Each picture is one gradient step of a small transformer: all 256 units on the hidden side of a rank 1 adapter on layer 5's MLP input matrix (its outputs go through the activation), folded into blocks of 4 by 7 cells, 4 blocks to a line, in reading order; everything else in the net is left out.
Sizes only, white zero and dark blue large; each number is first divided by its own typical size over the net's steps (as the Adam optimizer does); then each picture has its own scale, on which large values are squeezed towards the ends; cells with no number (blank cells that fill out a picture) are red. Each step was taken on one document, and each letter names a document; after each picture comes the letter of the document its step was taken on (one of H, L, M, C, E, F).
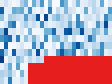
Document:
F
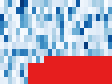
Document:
F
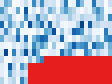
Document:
F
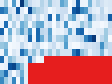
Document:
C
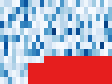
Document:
F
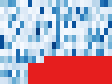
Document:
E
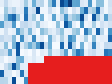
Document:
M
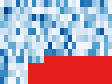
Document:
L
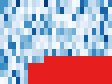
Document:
L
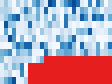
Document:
M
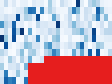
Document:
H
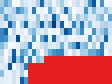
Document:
F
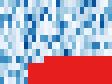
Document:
L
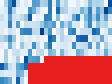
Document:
L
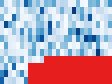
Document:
C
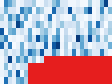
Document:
E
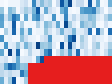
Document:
M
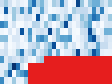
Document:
C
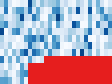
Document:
E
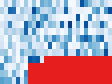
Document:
L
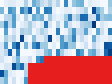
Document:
M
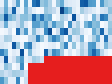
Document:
L
